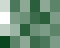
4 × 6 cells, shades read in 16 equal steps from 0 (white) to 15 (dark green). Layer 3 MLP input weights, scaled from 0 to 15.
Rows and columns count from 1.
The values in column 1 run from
0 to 15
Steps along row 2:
up up up up down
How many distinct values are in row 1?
5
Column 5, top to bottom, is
7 13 8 11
